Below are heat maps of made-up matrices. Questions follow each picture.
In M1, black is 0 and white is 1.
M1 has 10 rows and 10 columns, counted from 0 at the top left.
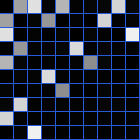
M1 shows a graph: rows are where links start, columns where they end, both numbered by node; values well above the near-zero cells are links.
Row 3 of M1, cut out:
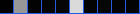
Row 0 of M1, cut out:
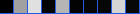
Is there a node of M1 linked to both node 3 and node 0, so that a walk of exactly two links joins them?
yes
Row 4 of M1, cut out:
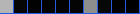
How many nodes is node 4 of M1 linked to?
2
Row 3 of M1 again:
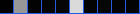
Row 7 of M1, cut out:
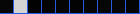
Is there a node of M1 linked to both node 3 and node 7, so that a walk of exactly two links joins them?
yes
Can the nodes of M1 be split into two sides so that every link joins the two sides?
yes
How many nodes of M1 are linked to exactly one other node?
5
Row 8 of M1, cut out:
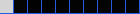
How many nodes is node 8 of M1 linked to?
1
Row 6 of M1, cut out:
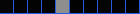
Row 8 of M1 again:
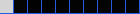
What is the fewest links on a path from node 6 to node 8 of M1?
3
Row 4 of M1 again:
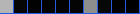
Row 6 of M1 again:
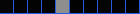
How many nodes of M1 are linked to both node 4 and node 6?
0
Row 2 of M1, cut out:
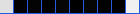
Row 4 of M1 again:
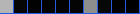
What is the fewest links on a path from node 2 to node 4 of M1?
2
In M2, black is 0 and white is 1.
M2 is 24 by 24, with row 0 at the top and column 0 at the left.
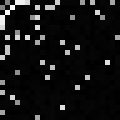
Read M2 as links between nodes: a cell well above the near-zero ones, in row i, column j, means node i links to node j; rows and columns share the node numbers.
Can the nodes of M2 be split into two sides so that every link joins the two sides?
yes
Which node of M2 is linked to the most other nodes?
node 0
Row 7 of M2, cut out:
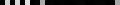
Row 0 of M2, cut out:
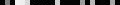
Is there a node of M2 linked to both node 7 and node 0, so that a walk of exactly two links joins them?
yes
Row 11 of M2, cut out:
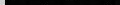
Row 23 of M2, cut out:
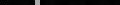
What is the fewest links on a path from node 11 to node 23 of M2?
4
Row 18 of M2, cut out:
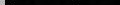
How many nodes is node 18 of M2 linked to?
1
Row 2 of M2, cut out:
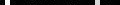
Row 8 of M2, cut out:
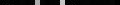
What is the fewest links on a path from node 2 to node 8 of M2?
3
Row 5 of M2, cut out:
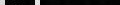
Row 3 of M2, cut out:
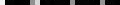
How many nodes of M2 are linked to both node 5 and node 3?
2
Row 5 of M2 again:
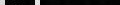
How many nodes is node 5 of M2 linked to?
2
